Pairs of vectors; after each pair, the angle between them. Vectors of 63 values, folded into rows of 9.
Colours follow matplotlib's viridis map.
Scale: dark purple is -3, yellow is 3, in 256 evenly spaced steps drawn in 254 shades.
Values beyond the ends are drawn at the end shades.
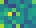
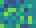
partly aligned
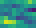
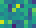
orthogonal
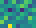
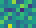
nearly parallel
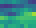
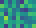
orthogonal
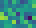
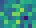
orthogonal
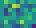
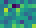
nearly opposite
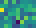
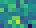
orthogonal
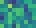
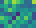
partly opposed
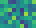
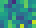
partly aligned
